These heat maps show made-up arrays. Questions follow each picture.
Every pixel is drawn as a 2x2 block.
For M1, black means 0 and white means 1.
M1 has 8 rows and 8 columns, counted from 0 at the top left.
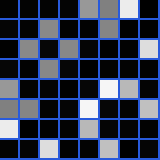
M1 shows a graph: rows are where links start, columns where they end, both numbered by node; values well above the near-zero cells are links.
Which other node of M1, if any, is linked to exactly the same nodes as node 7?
node 1
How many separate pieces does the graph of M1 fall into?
1
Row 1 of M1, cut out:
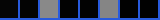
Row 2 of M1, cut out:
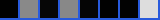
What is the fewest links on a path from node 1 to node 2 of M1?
1
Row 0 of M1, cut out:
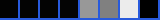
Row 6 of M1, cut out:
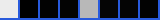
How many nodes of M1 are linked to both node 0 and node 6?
1
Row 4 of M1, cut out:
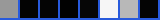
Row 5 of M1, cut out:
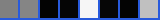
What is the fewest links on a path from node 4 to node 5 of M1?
1
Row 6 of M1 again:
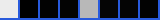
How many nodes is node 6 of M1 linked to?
2
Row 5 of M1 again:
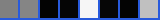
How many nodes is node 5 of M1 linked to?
4
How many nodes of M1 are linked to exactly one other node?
1
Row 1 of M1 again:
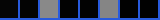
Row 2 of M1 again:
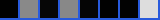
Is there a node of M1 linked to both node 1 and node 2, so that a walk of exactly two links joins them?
no
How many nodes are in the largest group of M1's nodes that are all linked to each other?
3
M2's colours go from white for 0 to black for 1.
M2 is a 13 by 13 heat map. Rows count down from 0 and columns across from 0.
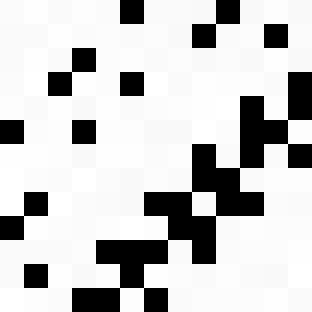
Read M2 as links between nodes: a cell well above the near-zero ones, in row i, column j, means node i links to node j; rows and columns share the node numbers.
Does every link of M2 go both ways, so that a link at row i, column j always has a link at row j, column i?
yes
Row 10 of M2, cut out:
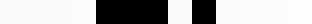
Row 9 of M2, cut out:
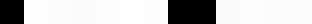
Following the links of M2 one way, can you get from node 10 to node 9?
yes
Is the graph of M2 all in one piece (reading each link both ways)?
yes
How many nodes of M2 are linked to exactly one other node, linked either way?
1
